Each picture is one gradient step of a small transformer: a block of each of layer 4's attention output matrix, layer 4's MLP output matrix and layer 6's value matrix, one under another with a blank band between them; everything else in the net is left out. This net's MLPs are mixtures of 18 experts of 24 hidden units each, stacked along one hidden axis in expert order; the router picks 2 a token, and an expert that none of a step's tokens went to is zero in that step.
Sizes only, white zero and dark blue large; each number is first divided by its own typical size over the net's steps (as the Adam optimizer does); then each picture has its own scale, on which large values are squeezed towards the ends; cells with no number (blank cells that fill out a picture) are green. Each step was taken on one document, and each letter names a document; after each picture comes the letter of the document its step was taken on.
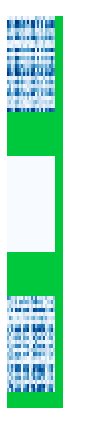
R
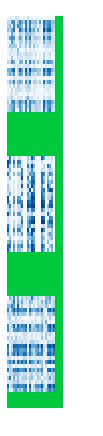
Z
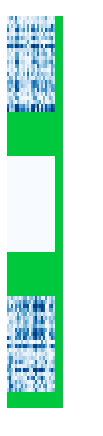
R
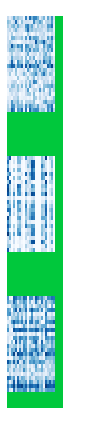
Z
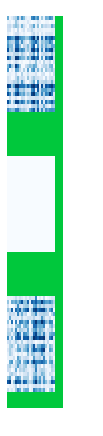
R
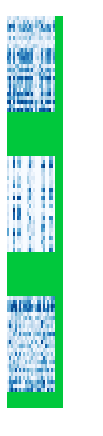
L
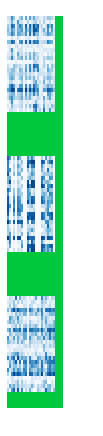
Z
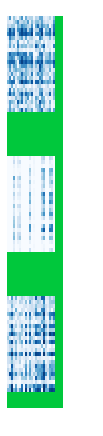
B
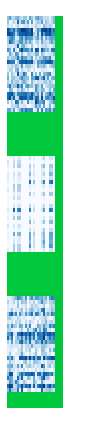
L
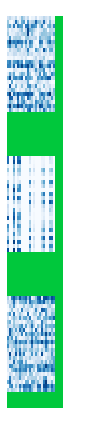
L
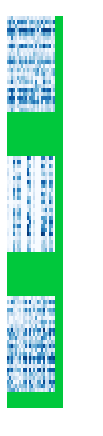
B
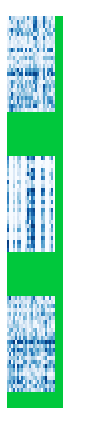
Z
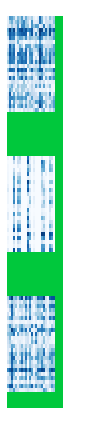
B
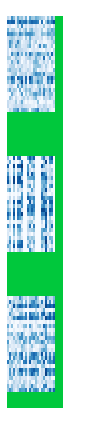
Z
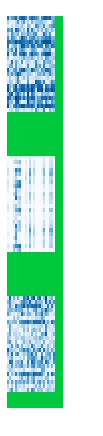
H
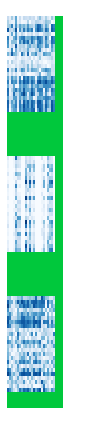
H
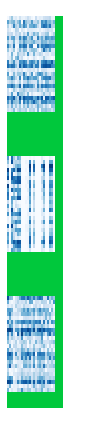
H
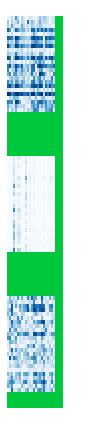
R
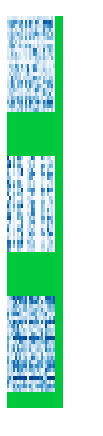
Z
